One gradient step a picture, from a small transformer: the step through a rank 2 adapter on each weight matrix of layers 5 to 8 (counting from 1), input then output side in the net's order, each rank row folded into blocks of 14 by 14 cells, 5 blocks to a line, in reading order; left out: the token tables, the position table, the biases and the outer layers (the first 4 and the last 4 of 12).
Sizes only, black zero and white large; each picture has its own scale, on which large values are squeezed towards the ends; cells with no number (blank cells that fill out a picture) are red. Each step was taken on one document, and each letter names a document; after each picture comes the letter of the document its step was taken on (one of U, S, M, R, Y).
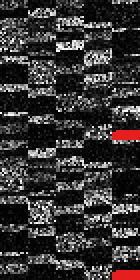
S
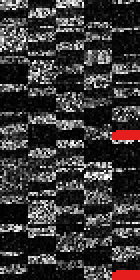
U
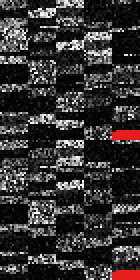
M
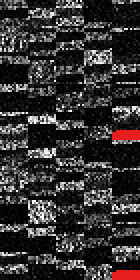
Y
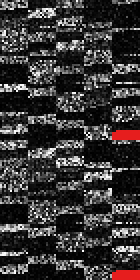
M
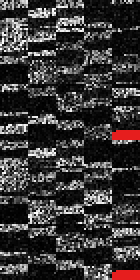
U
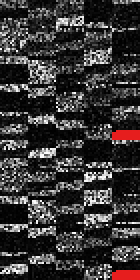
Y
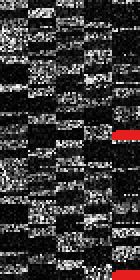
U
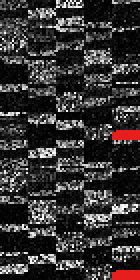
Y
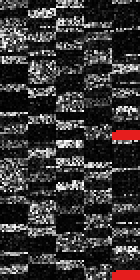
M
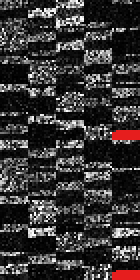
U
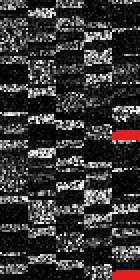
S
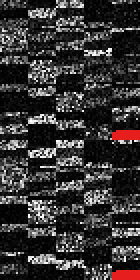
Y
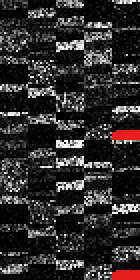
S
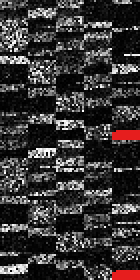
M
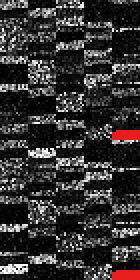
Y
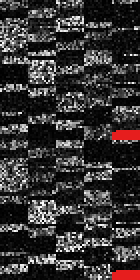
U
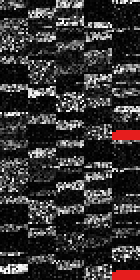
S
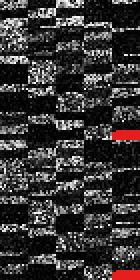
M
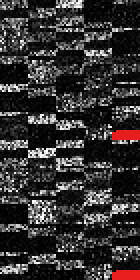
Y
